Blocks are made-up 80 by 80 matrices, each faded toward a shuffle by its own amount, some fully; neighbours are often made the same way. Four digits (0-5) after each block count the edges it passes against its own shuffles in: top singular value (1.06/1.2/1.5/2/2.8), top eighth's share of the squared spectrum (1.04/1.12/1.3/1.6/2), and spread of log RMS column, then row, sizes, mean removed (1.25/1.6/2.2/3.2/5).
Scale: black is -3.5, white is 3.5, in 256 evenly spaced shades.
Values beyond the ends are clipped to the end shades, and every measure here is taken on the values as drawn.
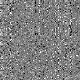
3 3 3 1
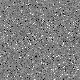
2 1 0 0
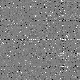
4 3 1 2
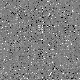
3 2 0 1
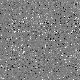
3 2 1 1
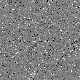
2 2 0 1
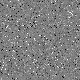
2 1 0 0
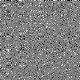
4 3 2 2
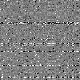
4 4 1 3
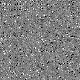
3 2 1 1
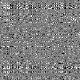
4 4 2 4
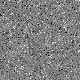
2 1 0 0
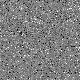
1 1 0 0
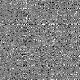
4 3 1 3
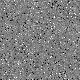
1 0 0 0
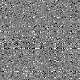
4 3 1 3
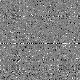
3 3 1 2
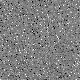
0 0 0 0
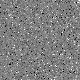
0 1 0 0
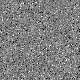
2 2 0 0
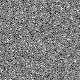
0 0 0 0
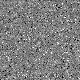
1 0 0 0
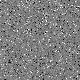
0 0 0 0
